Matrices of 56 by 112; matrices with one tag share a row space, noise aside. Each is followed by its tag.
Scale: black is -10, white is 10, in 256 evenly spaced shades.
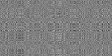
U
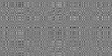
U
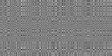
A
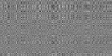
A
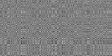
A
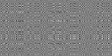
U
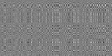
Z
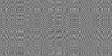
U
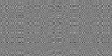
U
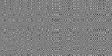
Z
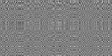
U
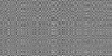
A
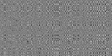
Z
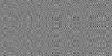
Z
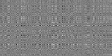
A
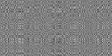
U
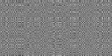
U
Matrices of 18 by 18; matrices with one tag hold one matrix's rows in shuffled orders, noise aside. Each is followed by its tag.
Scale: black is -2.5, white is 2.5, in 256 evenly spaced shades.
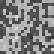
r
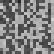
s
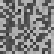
s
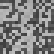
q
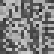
r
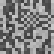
s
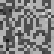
s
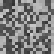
s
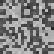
r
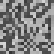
s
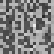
s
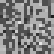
s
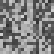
q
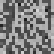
s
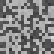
r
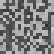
s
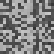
q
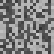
s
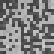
r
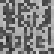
s
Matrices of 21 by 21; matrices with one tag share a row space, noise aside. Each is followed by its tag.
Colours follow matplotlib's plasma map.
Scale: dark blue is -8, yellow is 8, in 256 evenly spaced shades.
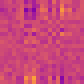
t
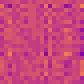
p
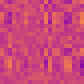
p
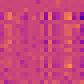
p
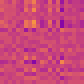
t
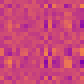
p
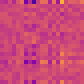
t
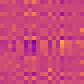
t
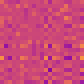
p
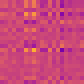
t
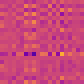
t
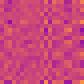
p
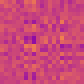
t
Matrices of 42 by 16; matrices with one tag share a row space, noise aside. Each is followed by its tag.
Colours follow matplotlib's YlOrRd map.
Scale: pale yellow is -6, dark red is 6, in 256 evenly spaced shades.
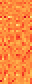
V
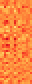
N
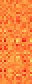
V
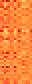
N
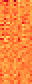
N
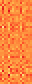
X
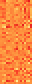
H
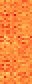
N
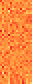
X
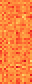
V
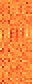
X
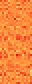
V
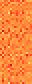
X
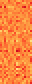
V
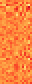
H
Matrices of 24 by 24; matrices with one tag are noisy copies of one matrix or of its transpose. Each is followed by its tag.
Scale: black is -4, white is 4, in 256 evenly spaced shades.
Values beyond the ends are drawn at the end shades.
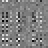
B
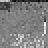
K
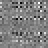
B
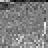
K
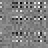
B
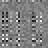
B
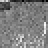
K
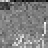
K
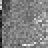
K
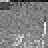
K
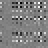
B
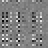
B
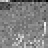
K
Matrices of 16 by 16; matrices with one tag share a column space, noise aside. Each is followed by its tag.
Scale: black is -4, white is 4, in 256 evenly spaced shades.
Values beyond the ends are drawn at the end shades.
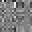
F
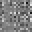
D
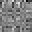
F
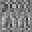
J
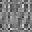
J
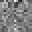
F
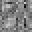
J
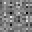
D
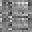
D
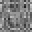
J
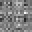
D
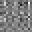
D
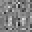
J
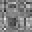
J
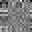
F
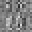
J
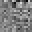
F
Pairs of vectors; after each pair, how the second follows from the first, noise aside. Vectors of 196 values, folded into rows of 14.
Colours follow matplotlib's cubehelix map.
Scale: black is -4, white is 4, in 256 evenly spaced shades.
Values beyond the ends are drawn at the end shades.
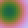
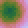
copied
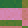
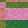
reversed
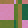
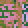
sign-scrambled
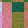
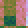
reversed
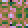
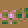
partly zeroed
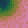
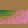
partly zeroed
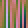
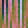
reversed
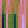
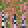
sign-scrambled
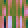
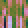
copied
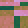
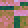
copied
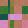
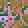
sign-scrambled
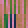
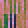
copied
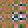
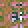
sign-scrambled
